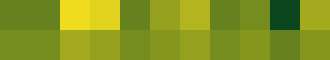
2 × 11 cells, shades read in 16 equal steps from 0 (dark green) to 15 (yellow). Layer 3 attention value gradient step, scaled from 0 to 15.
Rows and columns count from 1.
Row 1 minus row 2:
-1 -1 5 5 -1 1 2 -1 -1 -6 2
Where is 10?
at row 1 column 11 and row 2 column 3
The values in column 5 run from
6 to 7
